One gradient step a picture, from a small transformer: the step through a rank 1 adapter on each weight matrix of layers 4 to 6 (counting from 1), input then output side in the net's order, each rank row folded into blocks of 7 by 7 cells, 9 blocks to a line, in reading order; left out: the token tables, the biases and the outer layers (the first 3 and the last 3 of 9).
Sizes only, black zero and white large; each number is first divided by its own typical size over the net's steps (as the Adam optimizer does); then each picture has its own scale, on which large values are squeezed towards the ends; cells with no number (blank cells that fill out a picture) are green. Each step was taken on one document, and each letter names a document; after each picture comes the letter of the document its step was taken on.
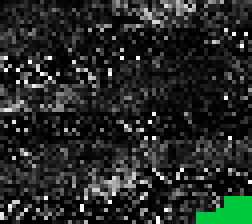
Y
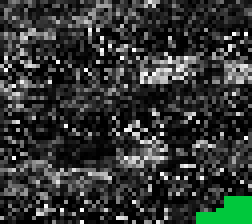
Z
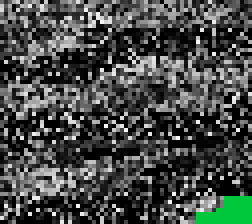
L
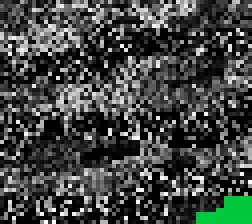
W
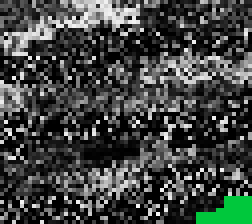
W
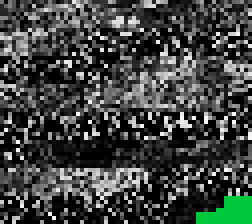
W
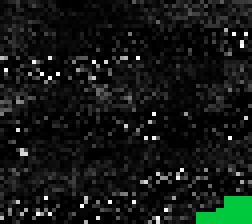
Y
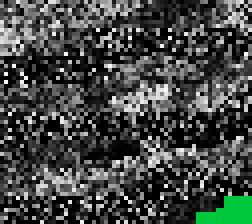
W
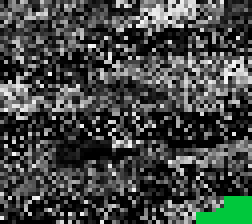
L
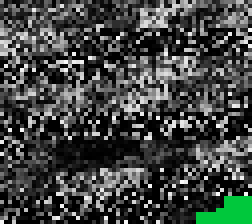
W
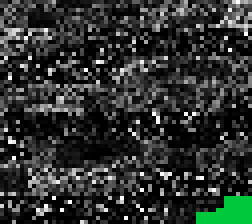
Z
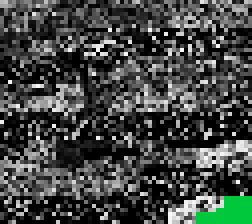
L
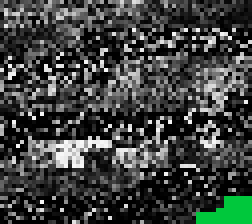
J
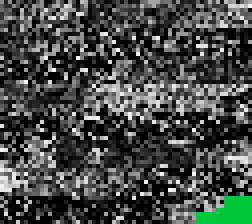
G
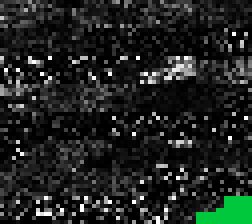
Y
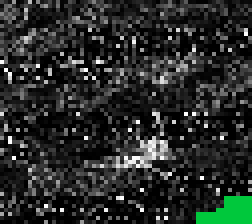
Z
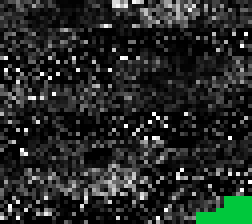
Y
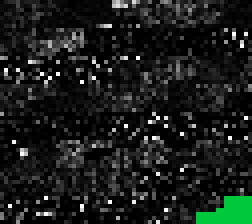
Y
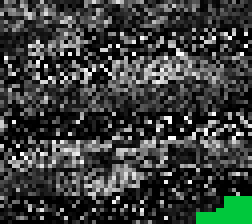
J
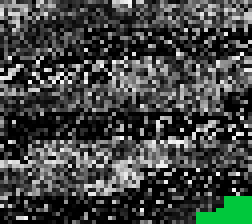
J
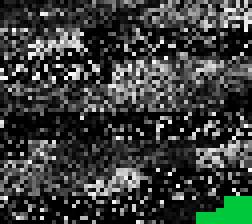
J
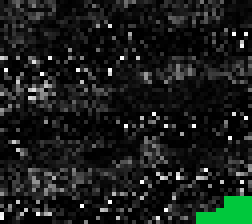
Y
